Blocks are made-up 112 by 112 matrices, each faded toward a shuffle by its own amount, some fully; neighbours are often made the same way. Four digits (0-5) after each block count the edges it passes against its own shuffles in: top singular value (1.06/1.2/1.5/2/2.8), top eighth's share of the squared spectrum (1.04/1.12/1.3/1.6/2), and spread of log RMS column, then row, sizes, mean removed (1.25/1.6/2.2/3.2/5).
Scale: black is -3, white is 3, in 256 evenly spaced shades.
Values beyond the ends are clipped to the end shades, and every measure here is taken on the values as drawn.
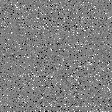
3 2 1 2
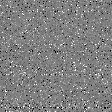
3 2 1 2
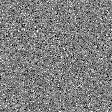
2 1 0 0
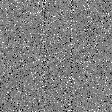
1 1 2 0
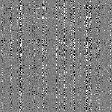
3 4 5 3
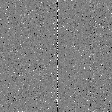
4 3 2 0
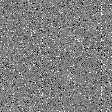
2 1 2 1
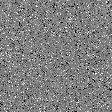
1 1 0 0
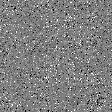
1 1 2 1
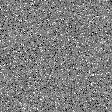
0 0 0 0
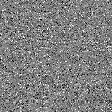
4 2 0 1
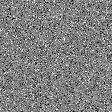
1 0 0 0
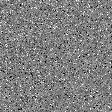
0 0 1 0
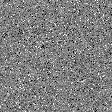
0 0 1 0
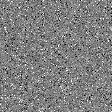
0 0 2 0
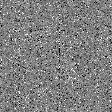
1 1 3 0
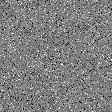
0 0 0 0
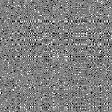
5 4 3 3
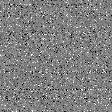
1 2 1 2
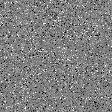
1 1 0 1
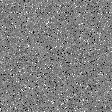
1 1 0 1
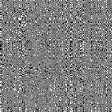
5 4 3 3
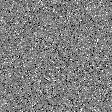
1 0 0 0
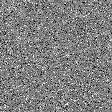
1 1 0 0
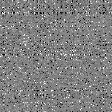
4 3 2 2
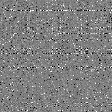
4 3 1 3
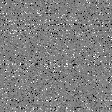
3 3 1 2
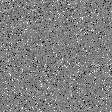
1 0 0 0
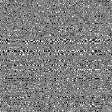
4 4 1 4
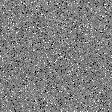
0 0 0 0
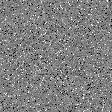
1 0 0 0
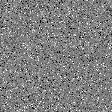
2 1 0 1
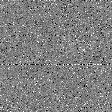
3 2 0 2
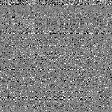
4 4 1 4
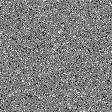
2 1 0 1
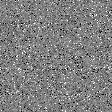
2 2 0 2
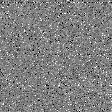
2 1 0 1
